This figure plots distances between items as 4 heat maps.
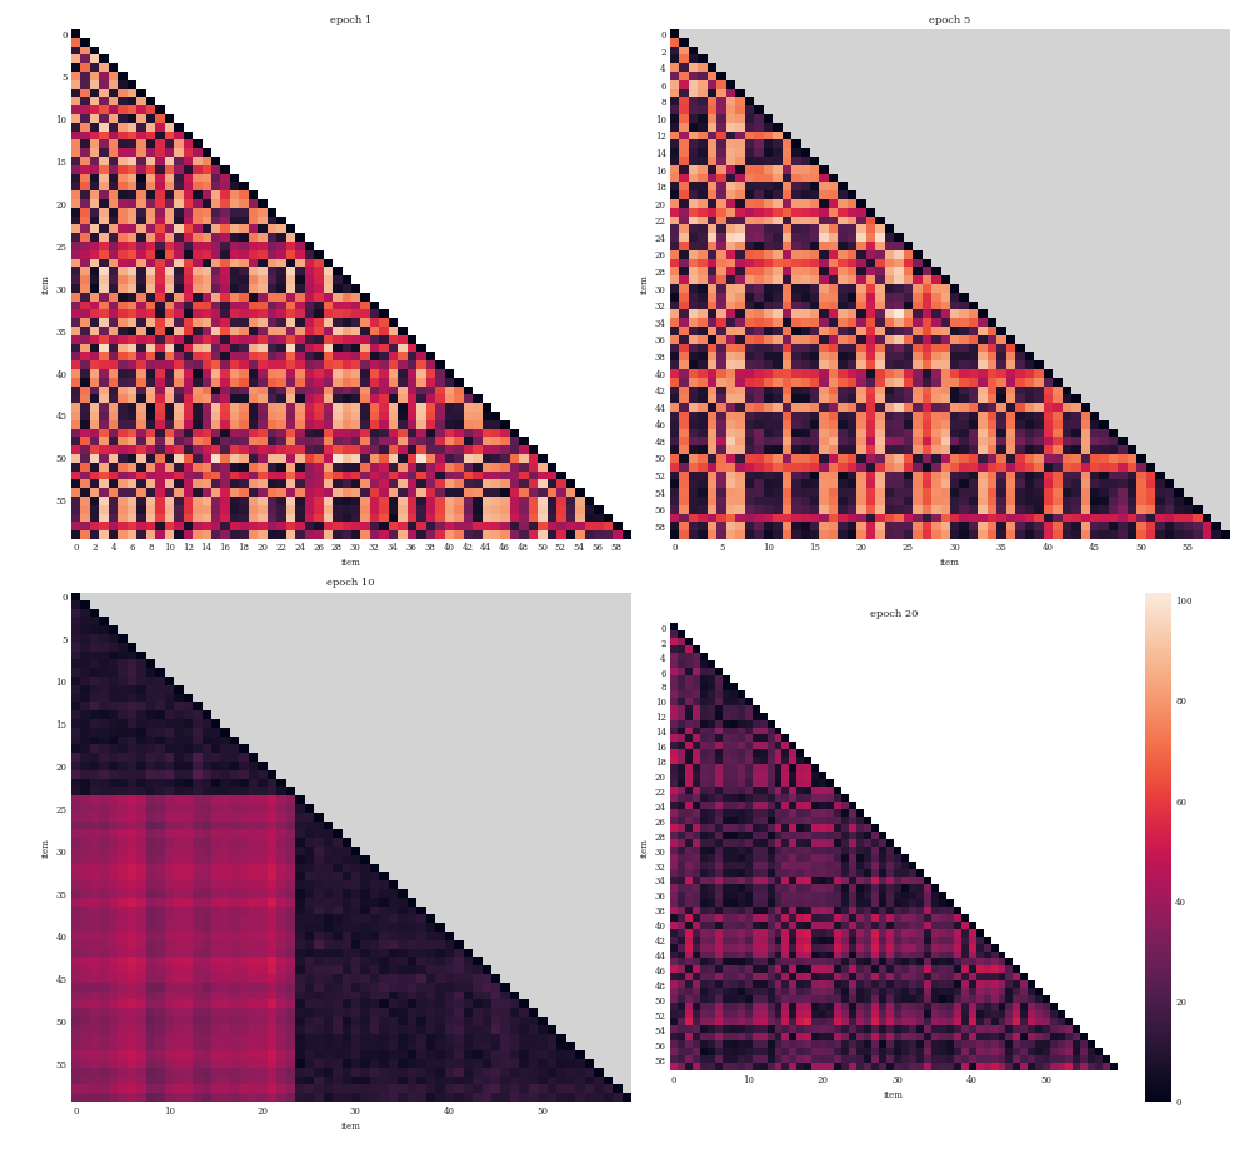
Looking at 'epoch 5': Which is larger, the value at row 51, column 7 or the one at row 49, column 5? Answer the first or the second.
the first
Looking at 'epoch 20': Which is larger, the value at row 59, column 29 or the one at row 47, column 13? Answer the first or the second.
the second
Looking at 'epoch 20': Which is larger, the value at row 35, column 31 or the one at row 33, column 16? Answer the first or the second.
the second
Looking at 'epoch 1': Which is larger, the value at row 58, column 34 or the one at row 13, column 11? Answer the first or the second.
the second
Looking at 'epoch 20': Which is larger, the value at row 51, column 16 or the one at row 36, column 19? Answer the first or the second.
the second
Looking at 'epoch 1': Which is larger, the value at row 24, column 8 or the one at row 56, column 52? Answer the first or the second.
the first
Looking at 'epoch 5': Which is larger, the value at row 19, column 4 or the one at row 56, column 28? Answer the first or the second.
the second
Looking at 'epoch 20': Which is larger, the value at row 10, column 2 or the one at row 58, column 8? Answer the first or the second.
the first
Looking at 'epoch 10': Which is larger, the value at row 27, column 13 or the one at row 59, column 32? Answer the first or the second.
the first
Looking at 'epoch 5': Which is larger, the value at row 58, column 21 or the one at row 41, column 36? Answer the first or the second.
the first
